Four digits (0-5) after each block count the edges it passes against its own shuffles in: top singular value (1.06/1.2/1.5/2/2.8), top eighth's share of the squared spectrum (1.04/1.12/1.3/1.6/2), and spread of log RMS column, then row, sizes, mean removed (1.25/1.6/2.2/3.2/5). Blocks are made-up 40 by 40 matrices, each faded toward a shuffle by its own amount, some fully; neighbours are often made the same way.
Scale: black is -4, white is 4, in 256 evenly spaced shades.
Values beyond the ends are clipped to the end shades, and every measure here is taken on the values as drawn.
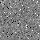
1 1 0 0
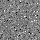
0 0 0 0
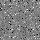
1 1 0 0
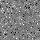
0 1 0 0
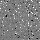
1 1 0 0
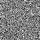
0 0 0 0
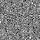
2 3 0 0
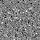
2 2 0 1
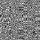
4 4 2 2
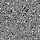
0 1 0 0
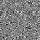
3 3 0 1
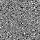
3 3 1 1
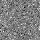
1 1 0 0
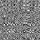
4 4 2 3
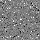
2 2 1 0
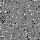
0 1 0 0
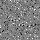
2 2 0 0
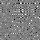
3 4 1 1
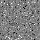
2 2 0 0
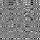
4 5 2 3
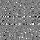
3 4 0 2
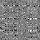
3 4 1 2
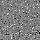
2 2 0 0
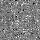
2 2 0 2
